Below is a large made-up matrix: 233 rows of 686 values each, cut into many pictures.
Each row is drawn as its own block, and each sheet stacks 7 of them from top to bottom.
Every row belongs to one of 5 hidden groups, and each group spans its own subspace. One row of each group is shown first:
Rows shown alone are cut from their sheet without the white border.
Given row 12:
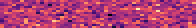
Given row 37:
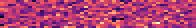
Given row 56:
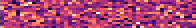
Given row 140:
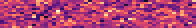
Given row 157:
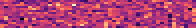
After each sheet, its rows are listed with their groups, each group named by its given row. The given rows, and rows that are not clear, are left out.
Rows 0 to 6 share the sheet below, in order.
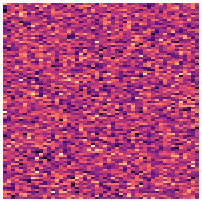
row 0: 56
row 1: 157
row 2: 140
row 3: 37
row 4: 12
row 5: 140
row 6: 157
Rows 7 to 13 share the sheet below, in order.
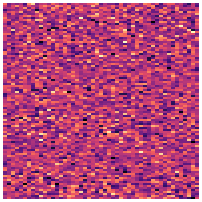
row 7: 12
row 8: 37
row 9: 157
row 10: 157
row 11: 37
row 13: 37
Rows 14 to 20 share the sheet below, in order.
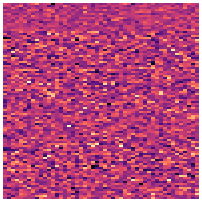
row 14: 37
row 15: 12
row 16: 12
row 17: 37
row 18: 56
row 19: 12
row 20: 157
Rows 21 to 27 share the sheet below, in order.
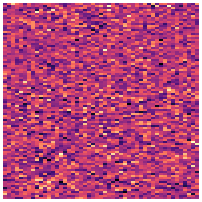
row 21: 56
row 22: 56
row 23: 37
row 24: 157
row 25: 37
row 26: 140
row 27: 140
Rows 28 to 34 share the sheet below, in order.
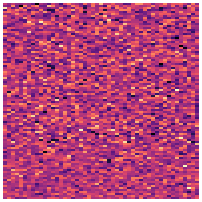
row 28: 37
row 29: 56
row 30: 37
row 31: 157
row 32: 12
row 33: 37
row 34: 56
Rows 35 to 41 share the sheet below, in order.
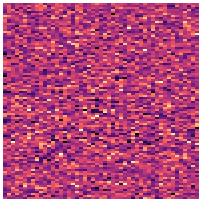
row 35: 157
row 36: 56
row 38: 12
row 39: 12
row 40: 140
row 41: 56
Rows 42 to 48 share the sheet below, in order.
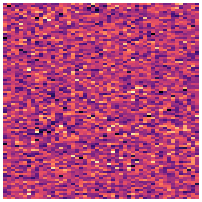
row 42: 140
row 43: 56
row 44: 157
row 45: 37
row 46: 140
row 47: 12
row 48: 12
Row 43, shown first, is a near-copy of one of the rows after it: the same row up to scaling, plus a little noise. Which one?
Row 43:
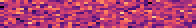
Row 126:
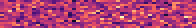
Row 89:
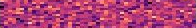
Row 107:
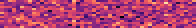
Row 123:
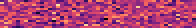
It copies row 89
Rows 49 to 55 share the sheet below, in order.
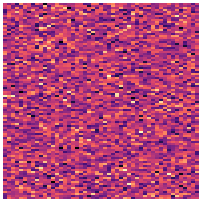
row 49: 157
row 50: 140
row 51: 37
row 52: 140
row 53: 56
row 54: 157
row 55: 56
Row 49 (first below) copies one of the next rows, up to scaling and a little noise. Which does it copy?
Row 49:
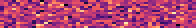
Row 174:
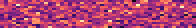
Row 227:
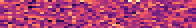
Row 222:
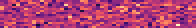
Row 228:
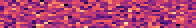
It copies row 228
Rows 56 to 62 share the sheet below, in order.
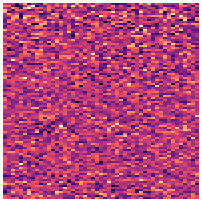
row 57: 157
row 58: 56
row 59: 56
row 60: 140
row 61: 140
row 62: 12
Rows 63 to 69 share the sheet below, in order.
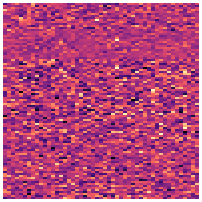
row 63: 56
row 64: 140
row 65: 140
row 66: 157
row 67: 56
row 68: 12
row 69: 12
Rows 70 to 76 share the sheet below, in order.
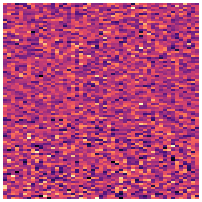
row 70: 37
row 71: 56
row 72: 56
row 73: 56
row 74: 12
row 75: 157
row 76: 37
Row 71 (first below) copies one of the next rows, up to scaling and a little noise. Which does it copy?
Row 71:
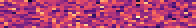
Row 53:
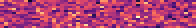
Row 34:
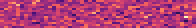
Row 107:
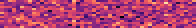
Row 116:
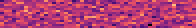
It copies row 53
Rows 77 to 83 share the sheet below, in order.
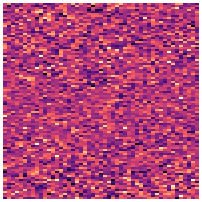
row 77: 140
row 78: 37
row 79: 56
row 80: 37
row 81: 56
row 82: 37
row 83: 157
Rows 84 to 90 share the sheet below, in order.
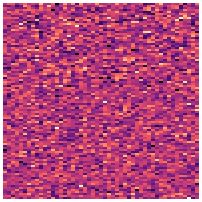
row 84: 140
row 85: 140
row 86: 37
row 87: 157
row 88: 37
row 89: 56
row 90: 12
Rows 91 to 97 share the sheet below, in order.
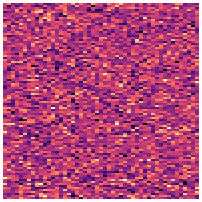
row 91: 140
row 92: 37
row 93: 157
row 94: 157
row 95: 140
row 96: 56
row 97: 56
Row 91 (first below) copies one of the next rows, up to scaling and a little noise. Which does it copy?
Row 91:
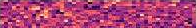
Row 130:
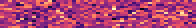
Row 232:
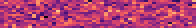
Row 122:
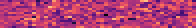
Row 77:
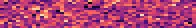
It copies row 77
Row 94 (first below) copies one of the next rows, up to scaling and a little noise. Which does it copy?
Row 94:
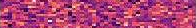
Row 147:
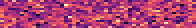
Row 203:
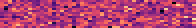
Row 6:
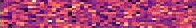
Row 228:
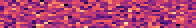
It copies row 6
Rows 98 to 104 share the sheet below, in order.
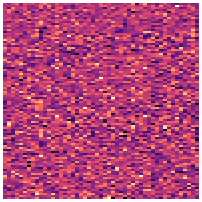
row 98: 157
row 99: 140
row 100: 140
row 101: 157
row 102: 157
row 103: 12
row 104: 157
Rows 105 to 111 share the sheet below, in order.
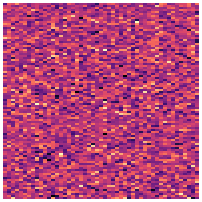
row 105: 12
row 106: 12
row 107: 56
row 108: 157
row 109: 56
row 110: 140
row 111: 12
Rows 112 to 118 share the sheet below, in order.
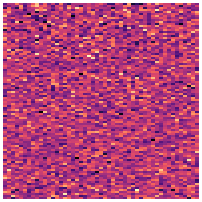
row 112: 157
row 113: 56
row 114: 12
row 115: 37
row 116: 56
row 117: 56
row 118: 12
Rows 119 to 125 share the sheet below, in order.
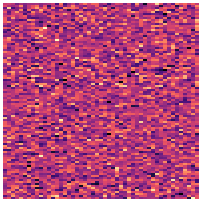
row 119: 157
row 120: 157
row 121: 157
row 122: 140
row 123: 56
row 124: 12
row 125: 12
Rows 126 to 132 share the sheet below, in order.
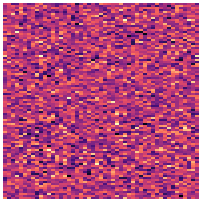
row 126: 56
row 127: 37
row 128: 140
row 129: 12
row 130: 140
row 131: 37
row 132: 157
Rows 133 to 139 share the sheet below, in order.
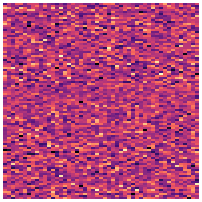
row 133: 12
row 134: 37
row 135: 140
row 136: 12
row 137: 140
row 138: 12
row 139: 12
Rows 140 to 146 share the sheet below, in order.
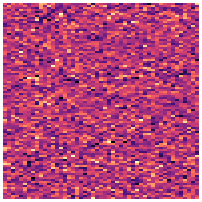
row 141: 140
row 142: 140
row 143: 140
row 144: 157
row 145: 12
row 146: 157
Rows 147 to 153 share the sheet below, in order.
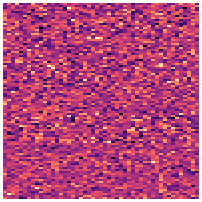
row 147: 157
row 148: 140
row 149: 37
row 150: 37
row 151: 157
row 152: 12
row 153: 56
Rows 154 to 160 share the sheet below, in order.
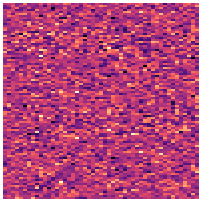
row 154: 12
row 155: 37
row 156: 56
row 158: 140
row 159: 12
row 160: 140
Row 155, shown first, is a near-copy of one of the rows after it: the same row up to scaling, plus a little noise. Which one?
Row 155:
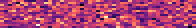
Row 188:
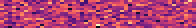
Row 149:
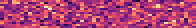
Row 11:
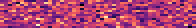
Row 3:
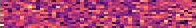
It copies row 11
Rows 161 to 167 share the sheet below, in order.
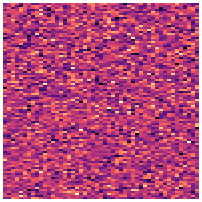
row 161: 37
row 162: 56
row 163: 37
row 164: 12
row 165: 12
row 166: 37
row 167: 140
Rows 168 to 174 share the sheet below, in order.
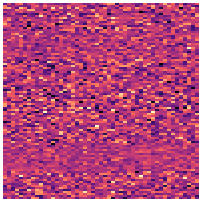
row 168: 12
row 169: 56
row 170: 37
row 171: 37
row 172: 12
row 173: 37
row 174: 157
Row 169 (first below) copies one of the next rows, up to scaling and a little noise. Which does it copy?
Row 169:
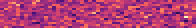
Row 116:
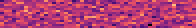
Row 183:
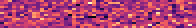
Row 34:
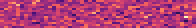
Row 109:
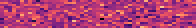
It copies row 34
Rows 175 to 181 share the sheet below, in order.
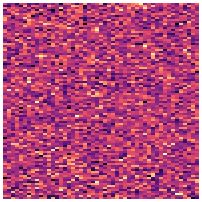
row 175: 37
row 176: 157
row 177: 12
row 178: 140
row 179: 56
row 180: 56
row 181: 12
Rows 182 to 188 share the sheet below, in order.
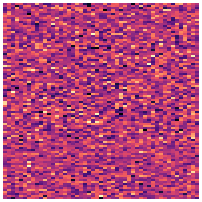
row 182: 157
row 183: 56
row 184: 12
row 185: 37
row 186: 140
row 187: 12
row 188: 37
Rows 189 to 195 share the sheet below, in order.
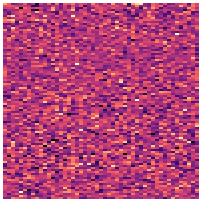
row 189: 157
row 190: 157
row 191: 157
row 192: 37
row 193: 12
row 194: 37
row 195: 140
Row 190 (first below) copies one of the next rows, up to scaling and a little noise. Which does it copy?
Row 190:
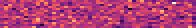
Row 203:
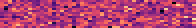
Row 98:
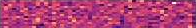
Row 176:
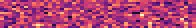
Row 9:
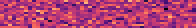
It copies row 98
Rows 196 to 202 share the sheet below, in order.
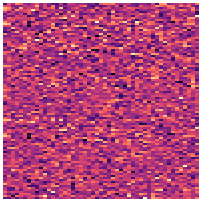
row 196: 12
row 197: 56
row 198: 12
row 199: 37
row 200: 12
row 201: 37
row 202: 157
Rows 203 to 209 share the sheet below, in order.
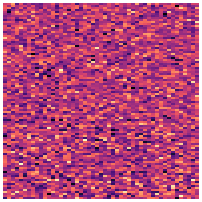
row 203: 157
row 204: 56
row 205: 140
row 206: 157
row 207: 12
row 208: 140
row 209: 157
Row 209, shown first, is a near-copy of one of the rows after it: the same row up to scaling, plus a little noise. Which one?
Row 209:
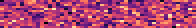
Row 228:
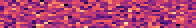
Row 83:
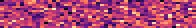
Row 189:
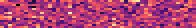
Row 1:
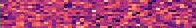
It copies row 83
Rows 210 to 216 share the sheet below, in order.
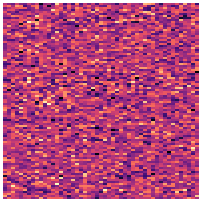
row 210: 140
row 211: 140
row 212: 12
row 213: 140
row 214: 12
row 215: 157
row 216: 37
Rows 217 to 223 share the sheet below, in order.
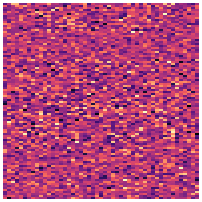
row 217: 56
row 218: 157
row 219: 56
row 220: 37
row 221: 157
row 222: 157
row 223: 56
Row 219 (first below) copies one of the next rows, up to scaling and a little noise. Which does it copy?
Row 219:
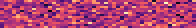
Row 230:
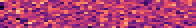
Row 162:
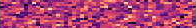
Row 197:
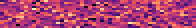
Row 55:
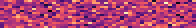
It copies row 55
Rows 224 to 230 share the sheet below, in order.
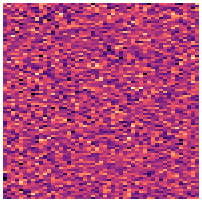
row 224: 140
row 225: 37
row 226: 140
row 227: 157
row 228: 157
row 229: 140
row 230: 56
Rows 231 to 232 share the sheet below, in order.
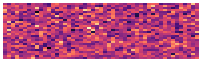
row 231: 56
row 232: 140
